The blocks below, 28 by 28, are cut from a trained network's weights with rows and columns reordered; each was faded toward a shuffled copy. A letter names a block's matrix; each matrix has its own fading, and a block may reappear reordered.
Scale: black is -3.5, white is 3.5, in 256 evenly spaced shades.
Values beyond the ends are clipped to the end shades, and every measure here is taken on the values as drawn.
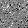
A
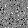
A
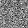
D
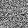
D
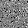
A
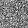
D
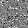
A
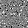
A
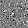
A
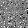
A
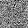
D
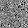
A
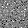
A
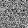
D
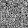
D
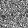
D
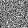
D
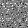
A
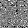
A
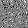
A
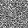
D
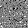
A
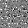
A
